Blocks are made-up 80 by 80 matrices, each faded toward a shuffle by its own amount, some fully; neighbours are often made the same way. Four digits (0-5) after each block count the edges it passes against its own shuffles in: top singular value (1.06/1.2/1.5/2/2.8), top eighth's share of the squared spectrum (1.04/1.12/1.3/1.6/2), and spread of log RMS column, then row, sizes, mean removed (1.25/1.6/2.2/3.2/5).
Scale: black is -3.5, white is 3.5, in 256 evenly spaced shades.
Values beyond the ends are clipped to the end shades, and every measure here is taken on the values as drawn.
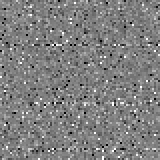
3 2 0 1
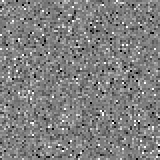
2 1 0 0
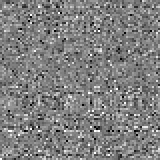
4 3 1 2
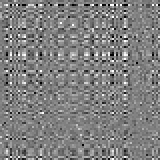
5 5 4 4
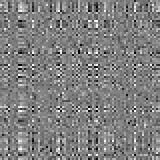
5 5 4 4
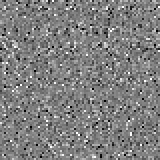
4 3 1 2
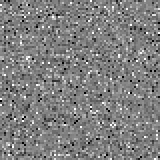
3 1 0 0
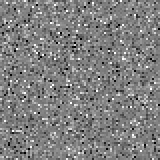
0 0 0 0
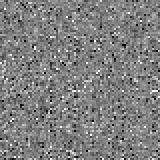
4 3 2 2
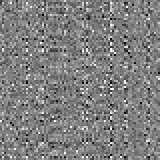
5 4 3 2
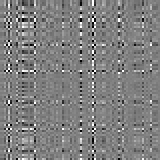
5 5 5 4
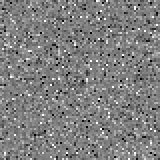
2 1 0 0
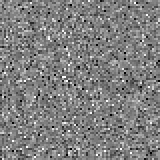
3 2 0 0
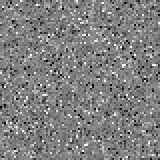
1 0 0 0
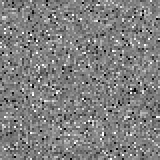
2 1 0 0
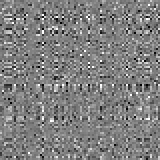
5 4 3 3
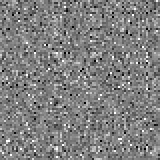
4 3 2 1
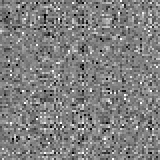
4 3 2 2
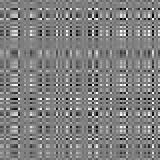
5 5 5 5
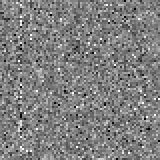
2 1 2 0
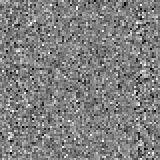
1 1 2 0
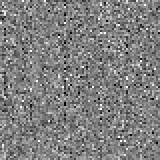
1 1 2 0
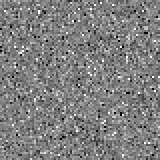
0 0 0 0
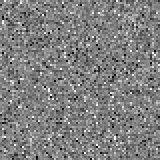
0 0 0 0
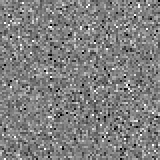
1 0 1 0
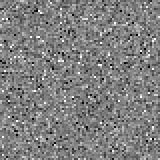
0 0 0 0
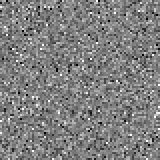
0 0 0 0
